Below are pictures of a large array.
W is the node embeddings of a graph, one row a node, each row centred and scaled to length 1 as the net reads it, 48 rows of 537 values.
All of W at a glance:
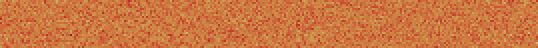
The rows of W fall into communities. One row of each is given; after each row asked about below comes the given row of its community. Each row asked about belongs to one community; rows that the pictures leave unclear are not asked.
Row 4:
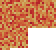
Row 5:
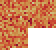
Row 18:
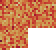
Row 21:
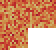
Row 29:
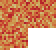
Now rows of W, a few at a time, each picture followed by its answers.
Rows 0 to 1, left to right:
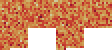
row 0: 5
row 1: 4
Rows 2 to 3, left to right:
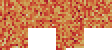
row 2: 5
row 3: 21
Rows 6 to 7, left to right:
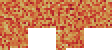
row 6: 4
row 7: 18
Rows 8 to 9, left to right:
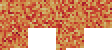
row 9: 29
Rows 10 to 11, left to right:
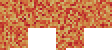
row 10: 21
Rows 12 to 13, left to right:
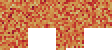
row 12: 29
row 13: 4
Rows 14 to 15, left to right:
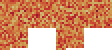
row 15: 5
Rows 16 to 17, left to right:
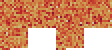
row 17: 4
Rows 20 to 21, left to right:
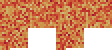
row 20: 21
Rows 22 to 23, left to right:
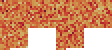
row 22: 29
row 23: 4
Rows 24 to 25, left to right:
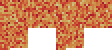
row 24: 21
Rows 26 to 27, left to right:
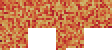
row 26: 18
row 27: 5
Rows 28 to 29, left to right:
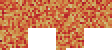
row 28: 18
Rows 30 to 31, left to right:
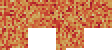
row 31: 29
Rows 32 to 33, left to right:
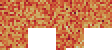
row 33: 21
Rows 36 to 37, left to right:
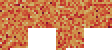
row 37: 5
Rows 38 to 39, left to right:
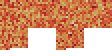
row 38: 5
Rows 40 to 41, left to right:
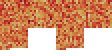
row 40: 5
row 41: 29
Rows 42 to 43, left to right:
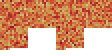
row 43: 21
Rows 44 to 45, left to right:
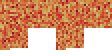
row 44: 5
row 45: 4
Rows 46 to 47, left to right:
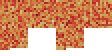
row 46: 21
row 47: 4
